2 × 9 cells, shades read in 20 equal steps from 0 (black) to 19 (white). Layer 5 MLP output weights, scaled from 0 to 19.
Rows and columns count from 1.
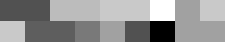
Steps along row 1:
same up same up same up down up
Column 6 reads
15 6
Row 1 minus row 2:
-9 -1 7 5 3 9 19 0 3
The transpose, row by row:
6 15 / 6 7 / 14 7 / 14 9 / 15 12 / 15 6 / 19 0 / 12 12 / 15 12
